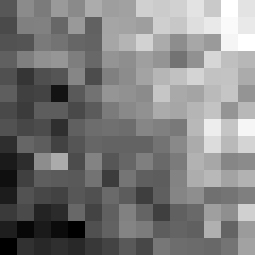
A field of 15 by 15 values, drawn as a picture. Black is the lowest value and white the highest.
The centre is the smoothest part. Neither half mirrors the other. On average the colour sits 50% of the way up the scale. The ninth with the lowest average is the bottom left. There are no regular stripes. The ninth with the highest average is the top right. The histogram is bell-shaped. The field climbs toward the top right.
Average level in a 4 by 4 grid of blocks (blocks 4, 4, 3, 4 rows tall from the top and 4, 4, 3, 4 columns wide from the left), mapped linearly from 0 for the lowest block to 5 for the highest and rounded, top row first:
2 3 4 5 / 1 2 3 4 / 1 2 2 4 / 0 1 2 3
